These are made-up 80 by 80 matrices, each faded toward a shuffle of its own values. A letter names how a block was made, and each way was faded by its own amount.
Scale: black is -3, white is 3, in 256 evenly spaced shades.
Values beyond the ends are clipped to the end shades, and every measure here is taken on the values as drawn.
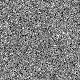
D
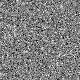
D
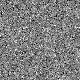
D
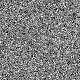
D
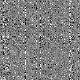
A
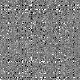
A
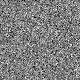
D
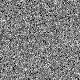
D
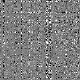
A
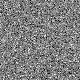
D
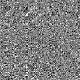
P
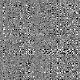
A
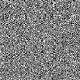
P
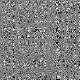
A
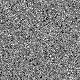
D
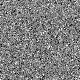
D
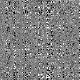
A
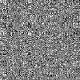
P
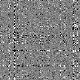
A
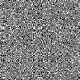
P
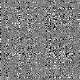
A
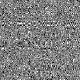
P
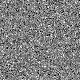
D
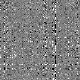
A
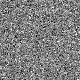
D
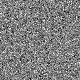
D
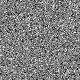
D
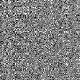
P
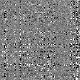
A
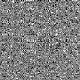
P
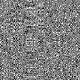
P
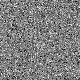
D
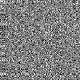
P
